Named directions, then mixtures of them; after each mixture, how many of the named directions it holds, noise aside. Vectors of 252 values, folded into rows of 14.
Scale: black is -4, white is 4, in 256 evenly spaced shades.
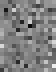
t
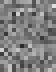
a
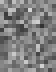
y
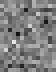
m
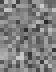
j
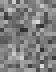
two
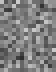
one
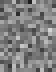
two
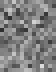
two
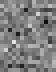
one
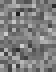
one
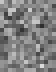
one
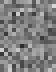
one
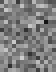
two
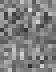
three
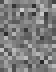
two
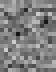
two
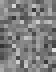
three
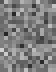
two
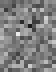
three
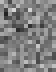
two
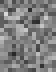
one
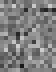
two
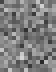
two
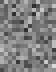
three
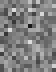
three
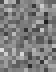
two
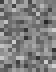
three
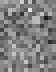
two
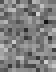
three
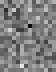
three
